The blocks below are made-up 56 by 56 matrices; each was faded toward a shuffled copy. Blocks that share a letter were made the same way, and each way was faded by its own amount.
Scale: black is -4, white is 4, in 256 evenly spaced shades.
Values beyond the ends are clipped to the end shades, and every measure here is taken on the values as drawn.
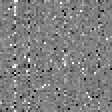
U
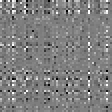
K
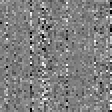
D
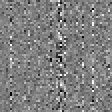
D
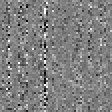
D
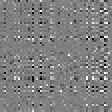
K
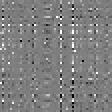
K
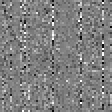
D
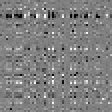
K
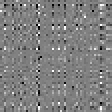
K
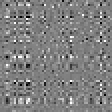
K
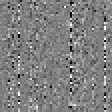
D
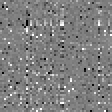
U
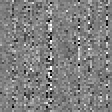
D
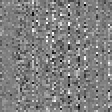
D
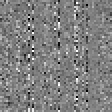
D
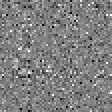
U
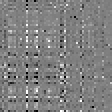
K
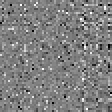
U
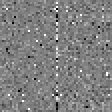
U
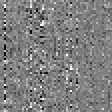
D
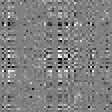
K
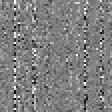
D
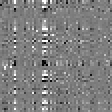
K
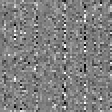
D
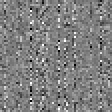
D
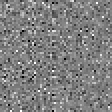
U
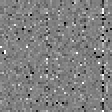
U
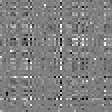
K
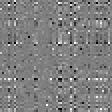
K
